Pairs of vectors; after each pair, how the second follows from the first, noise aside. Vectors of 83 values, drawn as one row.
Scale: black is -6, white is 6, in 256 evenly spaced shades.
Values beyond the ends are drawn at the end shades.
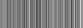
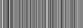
shuffled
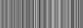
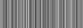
shuffled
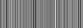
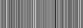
negated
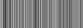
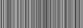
shuffled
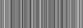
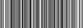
scaled up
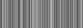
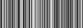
scaled up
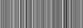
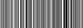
scaled up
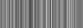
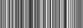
scaled up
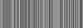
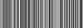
scaled up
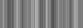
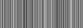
shuffled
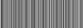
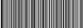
scaled up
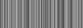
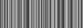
scaled up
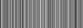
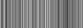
shuffled
